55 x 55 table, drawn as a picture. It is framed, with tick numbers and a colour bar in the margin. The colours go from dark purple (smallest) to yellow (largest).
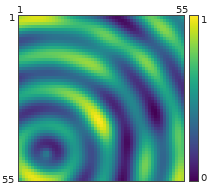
Rings spread out from the bottom left. Neither half mirrors the other. No single row or column stands out from its neighbours.
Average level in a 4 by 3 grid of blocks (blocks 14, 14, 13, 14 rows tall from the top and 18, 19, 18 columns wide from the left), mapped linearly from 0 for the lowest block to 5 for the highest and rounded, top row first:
533 / 331 / 131 / 304
